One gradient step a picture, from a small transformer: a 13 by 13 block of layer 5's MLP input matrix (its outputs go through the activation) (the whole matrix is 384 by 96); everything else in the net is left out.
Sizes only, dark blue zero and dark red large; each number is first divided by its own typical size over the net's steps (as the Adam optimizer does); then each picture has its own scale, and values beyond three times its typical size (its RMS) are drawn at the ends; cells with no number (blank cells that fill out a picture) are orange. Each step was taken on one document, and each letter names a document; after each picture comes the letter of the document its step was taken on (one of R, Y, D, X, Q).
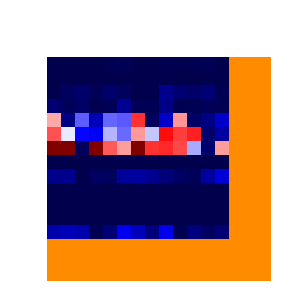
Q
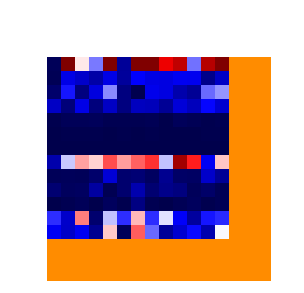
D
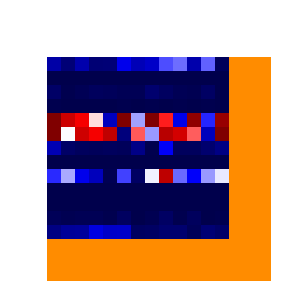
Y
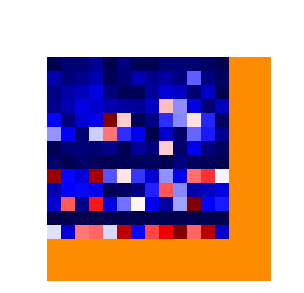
Y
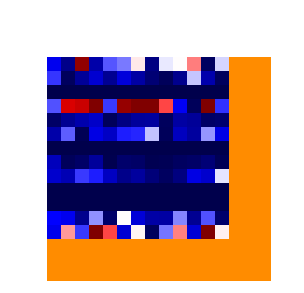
D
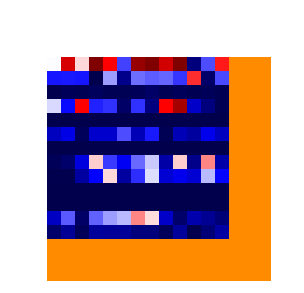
D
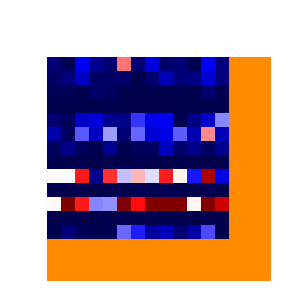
Y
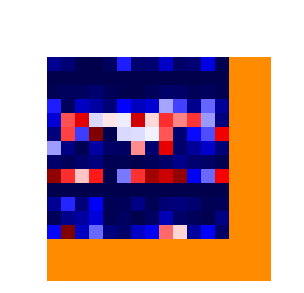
Y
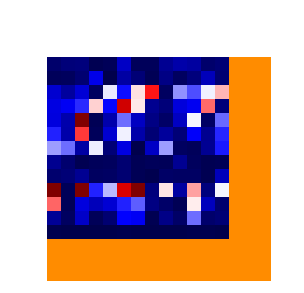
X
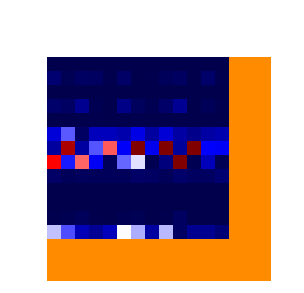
Q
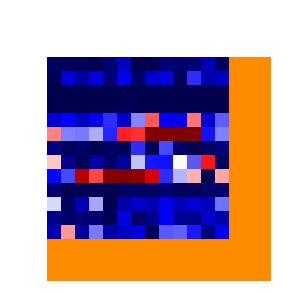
Y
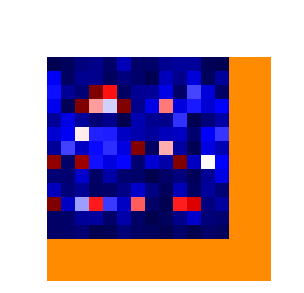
X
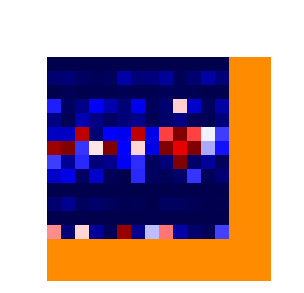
Q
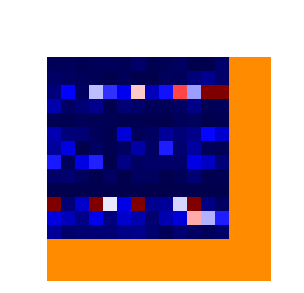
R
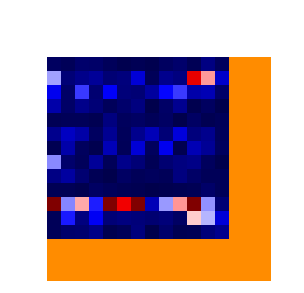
R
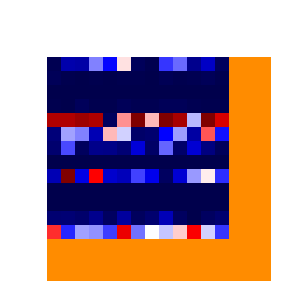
Y
